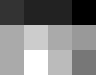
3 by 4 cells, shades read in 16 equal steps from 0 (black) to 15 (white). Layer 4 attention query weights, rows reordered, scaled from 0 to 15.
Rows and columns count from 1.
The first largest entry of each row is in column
1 2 2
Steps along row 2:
up down down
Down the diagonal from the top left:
3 12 11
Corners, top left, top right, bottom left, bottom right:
3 0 10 7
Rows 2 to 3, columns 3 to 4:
10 9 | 11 7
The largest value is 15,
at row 3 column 2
